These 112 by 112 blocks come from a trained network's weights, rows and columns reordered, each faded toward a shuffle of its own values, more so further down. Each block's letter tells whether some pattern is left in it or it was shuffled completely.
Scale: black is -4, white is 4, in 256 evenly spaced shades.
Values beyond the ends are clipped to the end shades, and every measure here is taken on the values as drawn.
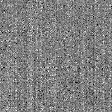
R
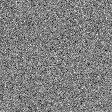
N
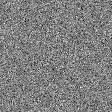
N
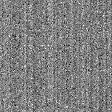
R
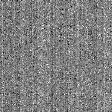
R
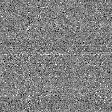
R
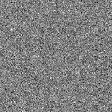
R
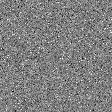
N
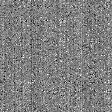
R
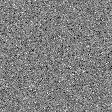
N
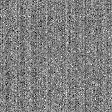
R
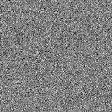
R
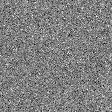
N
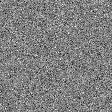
N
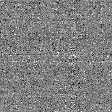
R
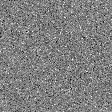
N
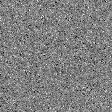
N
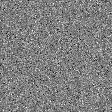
N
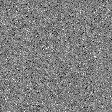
N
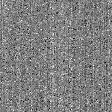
R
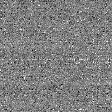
R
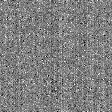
R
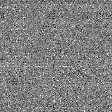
R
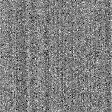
R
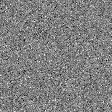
N
